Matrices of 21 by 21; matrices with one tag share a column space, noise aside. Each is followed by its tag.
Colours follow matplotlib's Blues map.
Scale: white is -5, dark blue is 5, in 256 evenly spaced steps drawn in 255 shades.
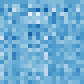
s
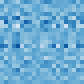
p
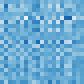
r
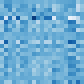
r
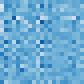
r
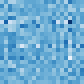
p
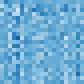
s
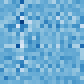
p
